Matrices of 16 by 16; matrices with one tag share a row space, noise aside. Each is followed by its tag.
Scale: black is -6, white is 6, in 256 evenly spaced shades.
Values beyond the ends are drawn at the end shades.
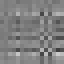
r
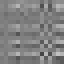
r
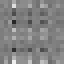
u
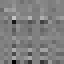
u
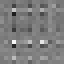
u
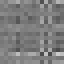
r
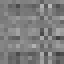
r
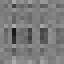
u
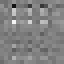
u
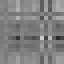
r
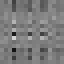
u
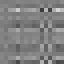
r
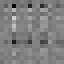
u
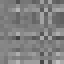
r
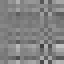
r
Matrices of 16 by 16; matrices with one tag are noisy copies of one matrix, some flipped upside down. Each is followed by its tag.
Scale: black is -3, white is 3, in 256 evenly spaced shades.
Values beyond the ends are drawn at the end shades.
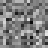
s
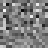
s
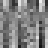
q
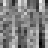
q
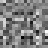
s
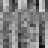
q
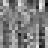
q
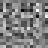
s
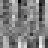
q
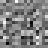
s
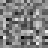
s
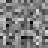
s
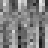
q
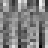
q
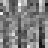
q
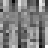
q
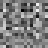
s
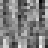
q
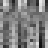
q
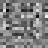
s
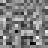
s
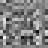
s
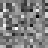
s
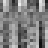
q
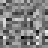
s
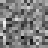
s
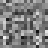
s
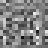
s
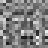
s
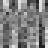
q
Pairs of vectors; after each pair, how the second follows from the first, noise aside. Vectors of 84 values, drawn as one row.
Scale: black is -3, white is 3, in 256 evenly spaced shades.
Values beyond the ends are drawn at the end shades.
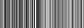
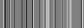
partly zeroed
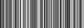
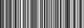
copied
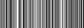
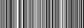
copied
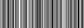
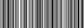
copied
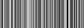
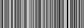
copied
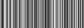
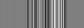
partly zeroed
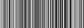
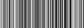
copied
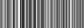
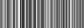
copied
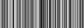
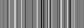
partly zeroed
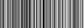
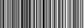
copied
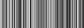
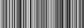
copied
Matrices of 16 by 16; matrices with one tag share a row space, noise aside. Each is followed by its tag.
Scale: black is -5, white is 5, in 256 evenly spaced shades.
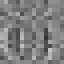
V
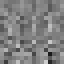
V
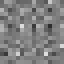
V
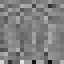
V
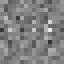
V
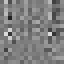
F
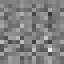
V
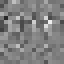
V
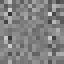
F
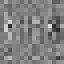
F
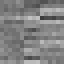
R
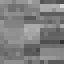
R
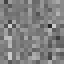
F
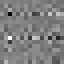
F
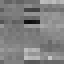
R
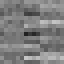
R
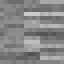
R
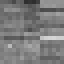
R
